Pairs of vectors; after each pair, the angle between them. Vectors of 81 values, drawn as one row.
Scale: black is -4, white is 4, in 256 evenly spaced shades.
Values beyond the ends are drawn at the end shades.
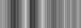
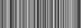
orthogonal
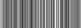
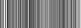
orthogonal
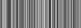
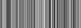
nearly parallel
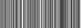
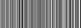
partly opposed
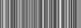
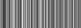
partly opposed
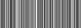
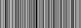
nearly opposite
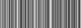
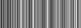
partly opposed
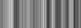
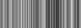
partly aligned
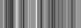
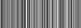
orthogonal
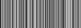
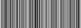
orthogonal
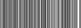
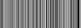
nearly opposite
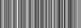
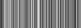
orthogonal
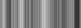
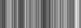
nearly opposite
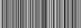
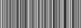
partly aligned
